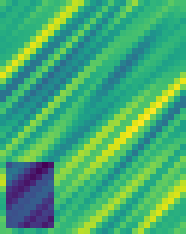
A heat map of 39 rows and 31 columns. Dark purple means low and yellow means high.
On average the colour sits 60% of the way up the scale. Streaks slant up to the right. The ninth with the lowest average is the bottom left. The top right is the calmest part. In the bottom left lies a patch that is lower than the rest.
